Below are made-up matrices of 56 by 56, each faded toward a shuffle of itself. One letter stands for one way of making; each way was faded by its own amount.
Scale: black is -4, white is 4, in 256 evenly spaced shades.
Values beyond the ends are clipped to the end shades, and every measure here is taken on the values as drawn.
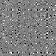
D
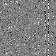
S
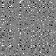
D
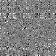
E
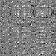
E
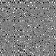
D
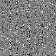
S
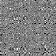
E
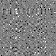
D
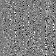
S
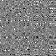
E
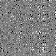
E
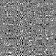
E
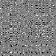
E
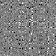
E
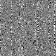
S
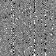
S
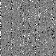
S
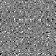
E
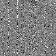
S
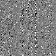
S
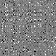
D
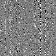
S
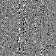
S
